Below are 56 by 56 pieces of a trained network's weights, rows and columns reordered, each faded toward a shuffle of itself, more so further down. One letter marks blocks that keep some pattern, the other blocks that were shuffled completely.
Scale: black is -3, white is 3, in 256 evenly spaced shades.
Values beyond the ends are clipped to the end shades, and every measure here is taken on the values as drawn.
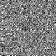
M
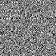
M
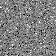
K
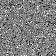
K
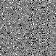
M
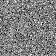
K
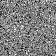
K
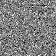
K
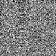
M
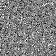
K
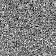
K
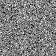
K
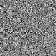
M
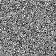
K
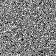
K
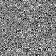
M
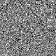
M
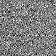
M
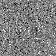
M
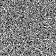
K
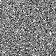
K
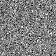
K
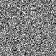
M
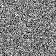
K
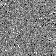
K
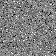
K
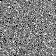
K
